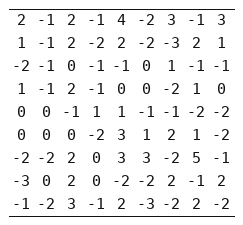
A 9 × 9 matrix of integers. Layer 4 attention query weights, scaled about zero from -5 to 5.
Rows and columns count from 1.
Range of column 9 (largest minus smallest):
5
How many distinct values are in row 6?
5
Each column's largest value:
2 0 3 1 4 3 3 5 3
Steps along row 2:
down up down up down down up down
